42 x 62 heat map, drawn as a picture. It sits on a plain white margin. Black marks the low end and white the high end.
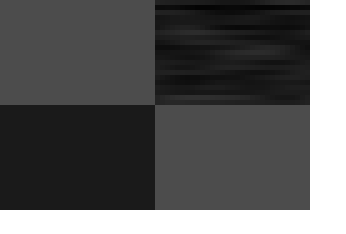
It is made of 2 by 2 panels. Panel 1,1: low, flat. Panel 1,2: very low, streaked across, faint in contrast. Panel 2,1: very low, flat. Panel 2,2: low, flat.
